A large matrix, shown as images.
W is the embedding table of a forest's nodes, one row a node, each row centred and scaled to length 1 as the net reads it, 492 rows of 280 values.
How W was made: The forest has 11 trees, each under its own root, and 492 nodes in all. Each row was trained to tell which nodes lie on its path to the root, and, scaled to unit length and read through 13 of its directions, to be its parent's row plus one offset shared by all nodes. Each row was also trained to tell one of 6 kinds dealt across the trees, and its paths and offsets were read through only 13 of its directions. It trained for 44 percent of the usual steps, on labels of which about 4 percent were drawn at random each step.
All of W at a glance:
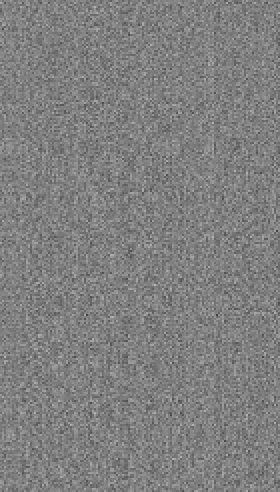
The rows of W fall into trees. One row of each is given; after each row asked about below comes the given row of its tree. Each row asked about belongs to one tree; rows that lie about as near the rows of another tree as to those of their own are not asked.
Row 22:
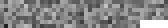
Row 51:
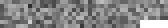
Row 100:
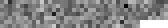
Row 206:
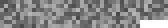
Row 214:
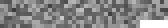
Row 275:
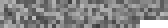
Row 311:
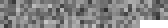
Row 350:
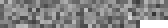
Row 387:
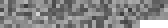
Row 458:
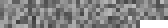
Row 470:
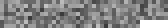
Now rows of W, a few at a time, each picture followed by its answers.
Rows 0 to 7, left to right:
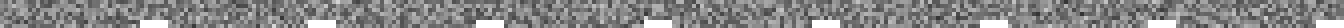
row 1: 214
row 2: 458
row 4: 458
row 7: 387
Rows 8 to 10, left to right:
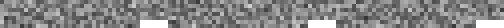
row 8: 275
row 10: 22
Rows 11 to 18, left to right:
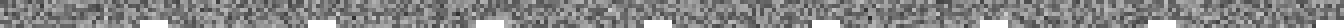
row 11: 470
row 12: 206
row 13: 206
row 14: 100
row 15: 470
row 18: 387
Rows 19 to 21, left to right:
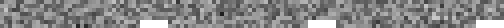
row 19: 458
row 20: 100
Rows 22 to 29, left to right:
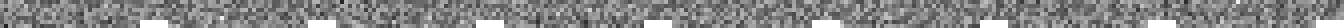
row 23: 206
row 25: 22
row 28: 311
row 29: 206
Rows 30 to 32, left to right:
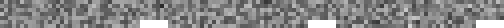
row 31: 22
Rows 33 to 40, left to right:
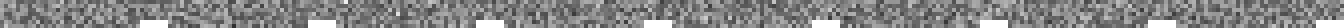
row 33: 458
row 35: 458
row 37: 214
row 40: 470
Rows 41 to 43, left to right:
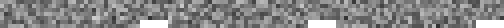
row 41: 311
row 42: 458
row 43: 350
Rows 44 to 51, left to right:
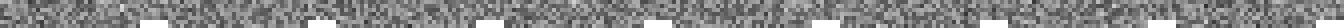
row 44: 51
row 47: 350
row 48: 311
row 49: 275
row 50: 470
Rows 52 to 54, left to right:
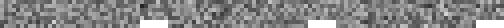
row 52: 470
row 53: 214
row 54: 22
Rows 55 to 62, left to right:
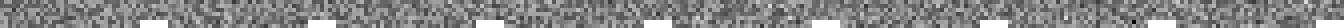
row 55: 458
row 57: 311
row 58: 470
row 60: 387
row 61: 214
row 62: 311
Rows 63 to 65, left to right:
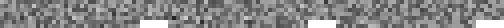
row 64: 311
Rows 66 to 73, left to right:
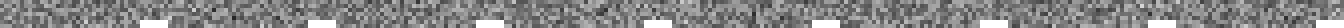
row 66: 470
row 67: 275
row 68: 311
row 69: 458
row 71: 311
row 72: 311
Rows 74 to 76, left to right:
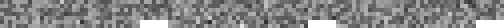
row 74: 206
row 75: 387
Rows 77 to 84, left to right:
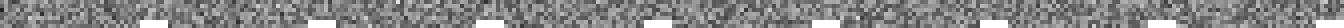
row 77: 51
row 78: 214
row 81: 214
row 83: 311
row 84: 206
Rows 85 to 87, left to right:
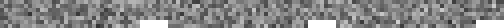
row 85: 51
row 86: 350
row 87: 100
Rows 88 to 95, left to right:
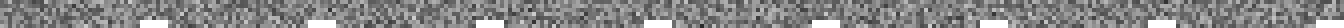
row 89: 214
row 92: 100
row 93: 350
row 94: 100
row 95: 214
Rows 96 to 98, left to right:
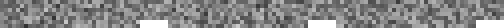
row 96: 214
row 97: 22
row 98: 100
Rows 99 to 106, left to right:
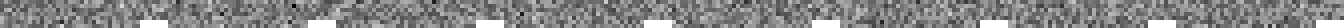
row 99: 311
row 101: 22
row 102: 214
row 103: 214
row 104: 458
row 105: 458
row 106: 350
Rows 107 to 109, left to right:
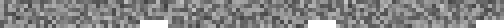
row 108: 275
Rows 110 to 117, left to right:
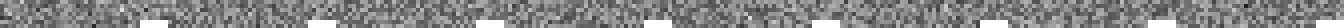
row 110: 51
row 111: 51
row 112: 311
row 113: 458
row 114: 51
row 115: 22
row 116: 22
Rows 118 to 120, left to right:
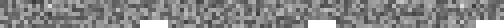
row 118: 470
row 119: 311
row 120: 350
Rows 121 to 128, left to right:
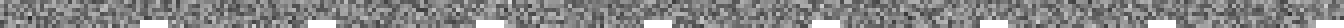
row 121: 470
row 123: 214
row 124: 387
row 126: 458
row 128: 51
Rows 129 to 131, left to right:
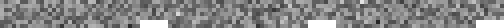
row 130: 51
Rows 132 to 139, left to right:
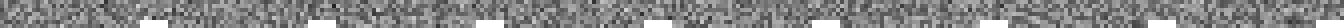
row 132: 51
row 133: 470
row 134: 350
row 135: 51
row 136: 387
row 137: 311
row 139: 206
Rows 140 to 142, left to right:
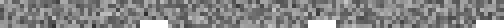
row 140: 458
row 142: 350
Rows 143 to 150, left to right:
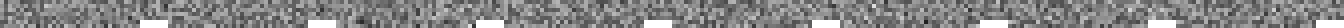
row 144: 275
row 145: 458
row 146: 22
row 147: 311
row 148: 100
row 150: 311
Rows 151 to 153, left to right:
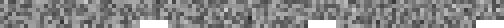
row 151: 311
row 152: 22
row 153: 458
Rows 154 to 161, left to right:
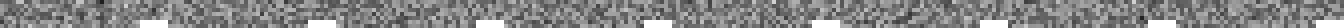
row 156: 458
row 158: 51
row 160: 350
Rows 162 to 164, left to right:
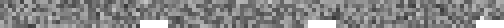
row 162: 387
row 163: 51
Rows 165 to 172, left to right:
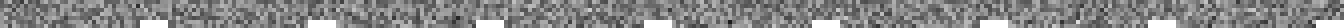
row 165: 458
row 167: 206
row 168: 22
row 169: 387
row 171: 458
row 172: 275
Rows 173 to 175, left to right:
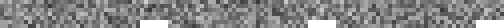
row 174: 214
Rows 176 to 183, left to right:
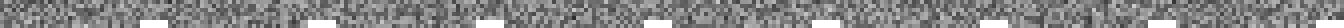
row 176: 311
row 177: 311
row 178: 206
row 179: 51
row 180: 214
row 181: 387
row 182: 22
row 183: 311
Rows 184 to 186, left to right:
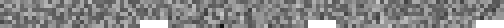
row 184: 470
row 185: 350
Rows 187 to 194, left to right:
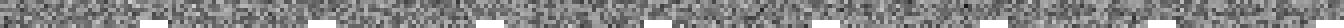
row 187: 311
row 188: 22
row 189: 470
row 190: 22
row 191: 22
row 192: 100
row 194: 51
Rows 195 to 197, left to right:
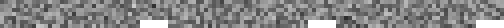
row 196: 311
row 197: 51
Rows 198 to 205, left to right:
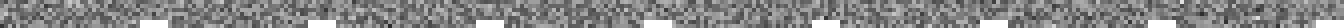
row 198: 350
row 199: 275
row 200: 458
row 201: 51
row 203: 22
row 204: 350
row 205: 51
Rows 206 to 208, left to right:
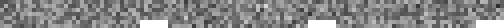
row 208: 206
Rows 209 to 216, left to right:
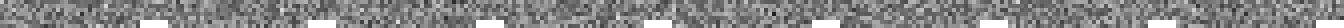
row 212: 275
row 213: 206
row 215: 458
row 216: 458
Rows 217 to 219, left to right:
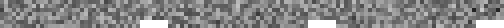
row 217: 311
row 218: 51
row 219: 206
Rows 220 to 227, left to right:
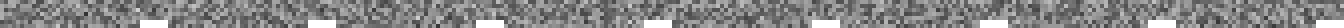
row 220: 22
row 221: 22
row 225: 100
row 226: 100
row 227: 458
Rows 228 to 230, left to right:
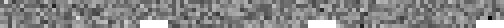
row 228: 458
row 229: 470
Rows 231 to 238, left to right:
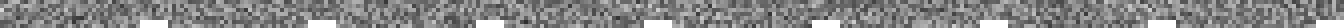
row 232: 22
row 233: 206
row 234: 311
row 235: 275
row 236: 214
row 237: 51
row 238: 206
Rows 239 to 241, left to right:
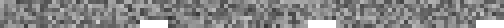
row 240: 51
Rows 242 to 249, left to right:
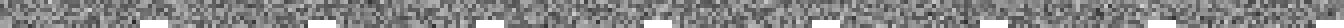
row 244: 458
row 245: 214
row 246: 458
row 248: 51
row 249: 22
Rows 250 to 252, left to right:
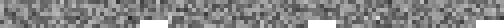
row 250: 206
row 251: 275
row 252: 51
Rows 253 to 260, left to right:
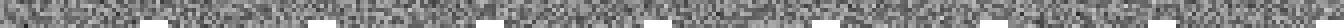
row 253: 206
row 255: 22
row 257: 470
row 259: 22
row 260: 51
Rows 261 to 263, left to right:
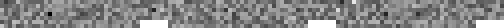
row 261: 470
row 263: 470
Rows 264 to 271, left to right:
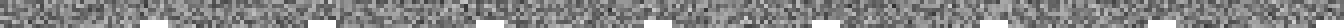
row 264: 470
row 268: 350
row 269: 51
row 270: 206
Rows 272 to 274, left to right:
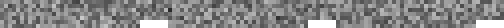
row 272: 387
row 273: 387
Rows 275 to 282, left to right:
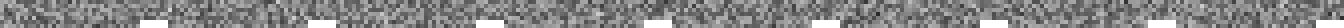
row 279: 350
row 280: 350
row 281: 22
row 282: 22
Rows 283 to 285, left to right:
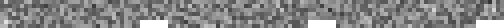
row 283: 100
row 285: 214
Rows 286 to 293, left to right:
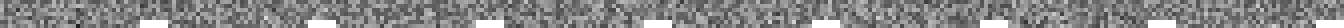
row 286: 22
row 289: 51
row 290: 214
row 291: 206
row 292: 387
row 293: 470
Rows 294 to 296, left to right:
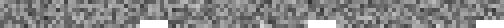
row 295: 22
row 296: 100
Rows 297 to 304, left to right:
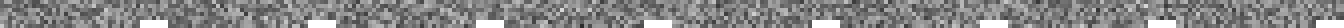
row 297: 458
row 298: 51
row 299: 458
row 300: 22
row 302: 51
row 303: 311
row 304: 458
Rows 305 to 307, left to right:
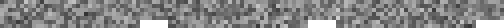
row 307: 22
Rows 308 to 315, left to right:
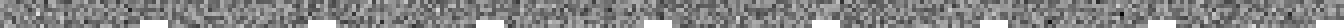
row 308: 100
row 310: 350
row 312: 51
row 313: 311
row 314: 214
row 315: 214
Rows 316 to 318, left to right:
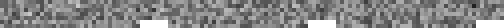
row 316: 470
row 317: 22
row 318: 22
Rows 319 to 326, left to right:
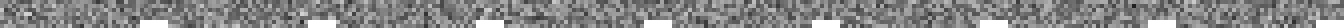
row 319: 22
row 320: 206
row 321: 51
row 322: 22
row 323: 350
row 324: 51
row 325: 100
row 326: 470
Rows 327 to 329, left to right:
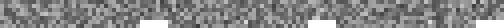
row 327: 206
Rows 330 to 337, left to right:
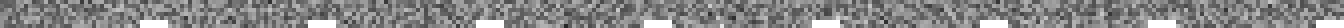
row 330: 214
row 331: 22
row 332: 51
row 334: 22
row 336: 470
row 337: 100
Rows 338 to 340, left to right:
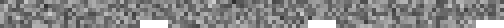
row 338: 458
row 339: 214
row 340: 350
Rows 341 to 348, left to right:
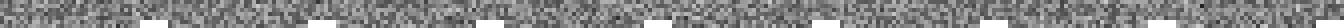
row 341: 206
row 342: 214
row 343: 387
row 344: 51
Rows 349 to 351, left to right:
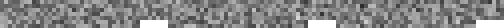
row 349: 100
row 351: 214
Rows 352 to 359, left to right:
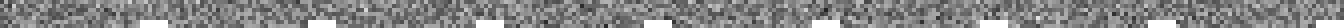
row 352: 51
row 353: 100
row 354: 470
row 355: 51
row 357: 470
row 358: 387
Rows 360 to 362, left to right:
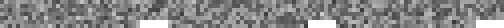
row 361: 387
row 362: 470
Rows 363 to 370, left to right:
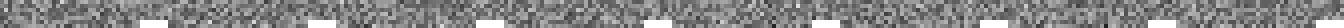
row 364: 470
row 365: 387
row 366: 458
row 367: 350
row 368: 350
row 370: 275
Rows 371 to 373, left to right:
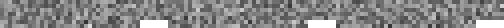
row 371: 458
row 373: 350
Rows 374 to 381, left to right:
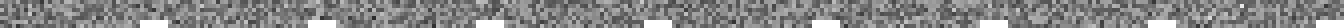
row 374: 470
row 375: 311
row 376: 275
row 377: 387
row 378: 311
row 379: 51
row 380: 214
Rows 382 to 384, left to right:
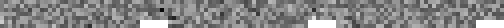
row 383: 214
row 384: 387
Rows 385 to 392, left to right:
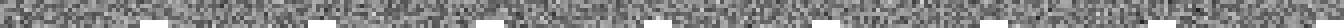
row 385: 458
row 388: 470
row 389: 470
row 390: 22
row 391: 206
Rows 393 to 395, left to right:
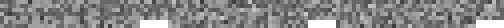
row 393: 206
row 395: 214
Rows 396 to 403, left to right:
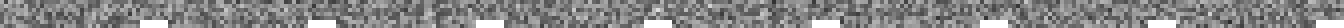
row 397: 22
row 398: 470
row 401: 206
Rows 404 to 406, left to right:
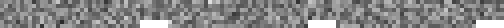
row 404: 311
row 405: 458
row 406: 458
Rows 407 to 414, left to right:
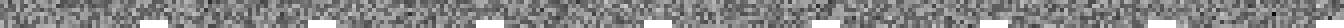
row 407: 387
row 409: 275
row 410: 214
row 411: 275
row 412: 275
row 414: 275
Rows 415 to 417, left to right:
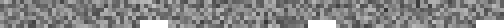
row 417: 387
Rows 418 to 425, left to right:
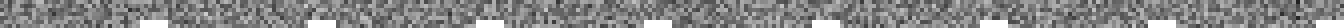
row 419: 51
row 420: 214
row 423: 311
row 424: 470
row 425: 470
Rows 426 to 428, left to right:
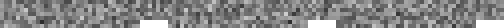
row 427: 458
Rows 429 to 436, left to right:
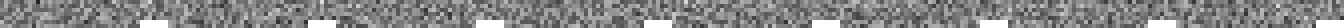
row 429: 458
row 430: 458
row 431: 214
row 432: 458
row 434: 470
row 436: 458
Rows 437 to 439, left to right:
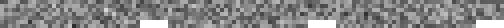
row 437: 22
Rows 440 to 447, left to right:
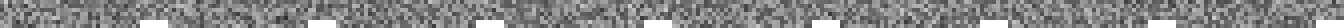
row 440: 387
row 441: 206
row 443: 350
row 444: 100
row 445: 350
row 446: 100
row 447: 311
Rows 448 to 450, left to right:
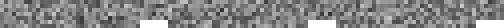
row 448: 22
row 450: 350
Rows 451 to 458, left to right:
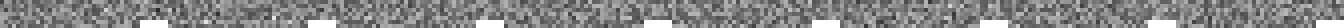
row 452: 470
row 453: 311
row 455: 206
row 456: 214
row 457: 51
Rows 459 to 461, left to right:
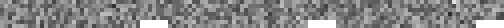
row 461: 51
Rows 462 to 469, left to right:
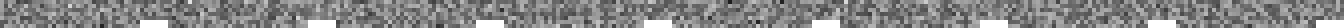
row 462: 350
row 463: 51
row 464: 350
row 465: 206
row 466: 100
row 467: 51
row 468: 470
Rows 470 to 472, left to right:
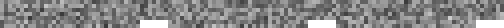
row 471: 275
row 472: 470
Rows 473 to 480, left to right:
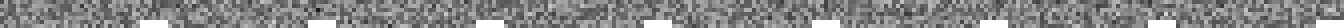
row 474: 387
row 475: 22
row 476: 470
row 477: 206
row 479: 22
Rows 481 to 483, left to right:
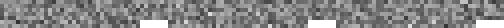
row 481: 387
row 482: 22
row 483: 311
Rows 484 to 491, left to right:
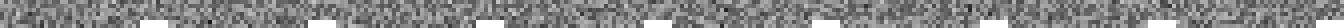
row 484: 458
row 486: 458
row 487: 51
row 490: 311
